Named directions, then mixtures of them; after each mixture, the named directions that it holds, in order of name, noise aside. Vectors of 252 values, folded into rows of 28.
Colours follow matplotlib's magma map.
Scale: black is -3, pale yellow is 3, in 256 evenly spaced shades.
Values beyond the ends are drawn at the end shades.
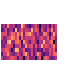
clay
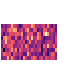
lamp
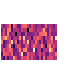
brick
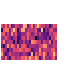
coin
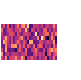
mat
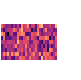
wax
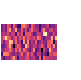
brick, clay, lamp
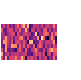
mat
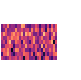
clay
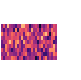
clay, mat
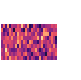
clay, coin, mat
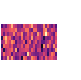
lamp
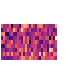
brick, coin, wax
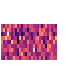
brick, clay, wax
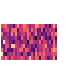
brick, coin, mat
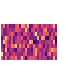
mat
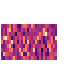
brick, lamp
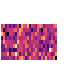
mat, wax
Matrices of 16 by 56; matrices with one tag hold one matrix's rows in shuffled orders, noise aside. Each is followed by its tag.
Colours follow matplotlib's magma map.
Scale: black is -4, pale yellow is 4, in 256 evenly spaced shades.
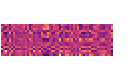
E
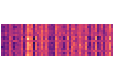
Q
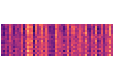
Q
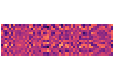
E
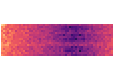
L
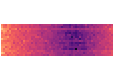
L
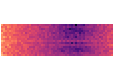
L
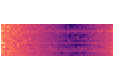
L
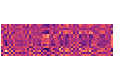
E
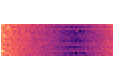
L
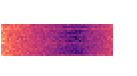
L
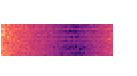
L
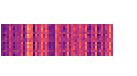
Q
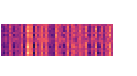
Q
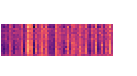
Q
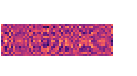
E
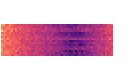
L
